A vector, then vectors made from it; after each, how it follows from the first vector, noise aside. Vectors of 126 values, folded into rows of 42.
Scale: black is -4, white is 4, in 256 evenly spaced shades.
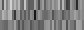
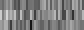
wrapped around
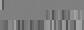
partly zeroed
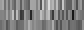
wrapped around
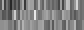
negated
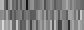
wrapped around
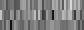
wrapped around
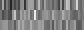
negated
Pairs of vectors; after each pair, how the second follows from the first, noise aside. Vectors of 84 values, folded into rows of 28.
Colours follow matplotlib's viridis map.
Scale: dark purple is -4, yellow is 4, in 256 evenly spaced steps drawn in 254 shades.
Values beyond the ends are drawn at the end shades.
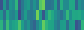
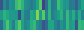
sign-scrambled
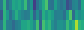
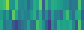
reversed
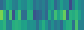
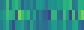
reversed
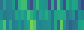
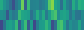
reversed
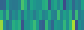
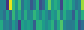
reversed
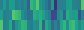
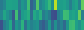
sign-scrambled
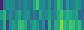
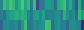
reversed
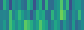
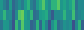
reversed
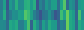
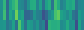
reversed
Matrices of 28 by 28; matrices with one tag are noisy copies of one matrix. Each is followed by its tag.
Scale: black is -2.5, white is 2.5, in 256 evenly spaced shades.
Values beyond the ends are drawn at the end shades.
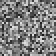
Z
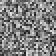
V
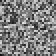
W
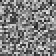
W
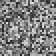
Z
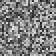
Z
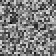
W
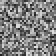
V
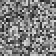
Z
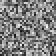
V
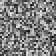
V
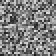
W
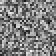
V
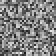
V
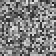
Z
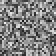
V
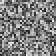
V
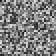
W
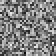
V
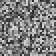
Z
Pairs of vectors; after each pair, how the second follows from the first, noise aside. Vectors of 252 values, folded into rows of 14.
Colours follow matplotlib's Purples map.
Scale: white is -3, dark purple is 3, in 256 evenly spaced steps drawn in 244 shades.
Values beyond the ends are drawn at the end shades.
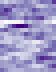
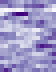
wrapped around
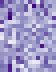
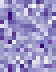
sign-scrambled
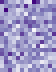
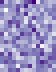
sign-scrambled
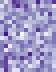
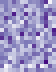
wrapped around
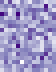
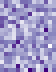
wrapped around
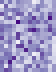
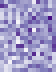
sign-scrambled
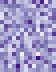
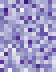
wrapped around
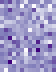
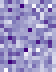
sign-scrambled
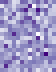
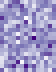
wrapped around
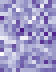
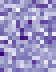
sign-scrambled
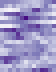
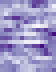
wrapped around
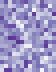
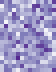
wrapped around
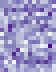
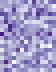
sign-scrambled
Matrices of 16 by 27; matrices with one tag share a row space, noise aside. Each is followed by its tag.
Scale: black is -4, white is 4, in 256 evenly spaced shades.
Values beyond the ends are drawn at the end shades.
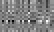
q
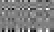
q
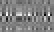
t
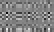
t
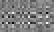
q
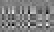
q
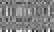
t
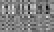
q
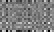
t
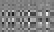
q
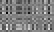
t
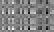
q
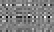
t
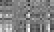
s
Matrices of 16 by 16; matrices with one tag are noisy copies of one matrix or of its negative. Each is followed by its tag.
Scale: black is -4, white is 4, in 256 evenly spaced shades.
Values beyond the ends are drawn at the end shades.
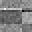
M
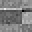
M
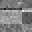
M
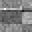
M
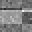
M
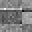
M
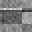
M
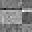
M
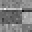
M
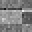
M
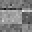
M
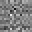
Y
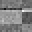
M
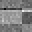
M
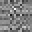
Y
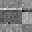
M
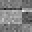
M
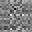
Y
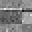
M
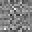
Y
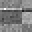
M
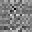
Y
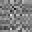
Y
